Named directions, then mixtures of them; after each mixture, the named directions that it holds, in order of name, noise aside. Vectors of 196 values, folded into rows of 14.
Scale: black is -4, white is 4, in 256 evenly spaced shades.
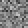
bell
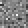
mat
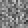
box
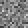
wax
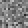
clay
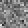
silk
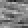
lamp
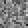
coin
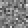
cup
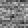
lamp, silk, wax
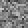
bell, lamp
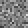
wax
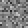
bell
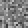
clay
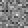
bell, clay, mat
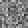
box, clay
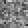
coin, lamp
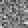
box, silk, wax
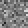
coin, silk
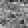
lamp, silk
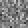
box
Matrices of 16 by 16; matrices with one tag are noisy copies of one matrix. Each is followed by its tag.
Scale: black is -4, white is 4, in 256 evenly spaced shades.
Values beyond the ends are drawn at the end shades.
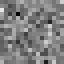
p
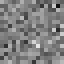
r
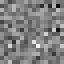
r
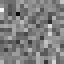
p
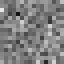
p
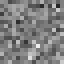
r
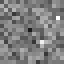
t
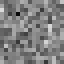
p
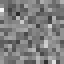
p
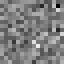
r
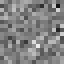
r
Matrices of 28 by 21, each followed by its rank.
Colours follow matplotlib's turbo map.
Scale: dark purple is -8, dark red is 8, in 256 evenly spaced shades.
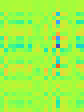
two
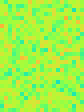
full rank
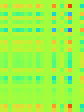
one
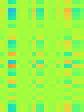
one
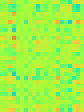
three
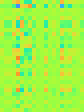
two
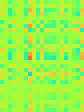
two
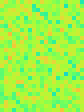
full rank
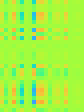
one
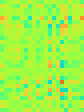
three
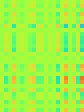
one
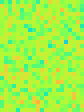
full rank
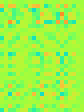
three
